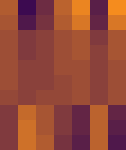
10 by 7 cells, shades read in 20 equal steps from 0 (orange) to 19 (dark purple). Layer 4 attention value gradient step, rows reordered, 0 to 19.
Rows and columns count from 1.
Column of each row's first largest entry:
2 2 2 2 2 2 2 5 7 7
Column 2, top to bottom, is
19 17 12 12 11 11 11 5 4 4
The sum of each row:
63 66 69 68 69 70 70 73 73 75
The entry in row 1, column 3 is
14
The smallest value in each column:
7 4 7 6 1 6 0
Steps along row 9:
down up up up down up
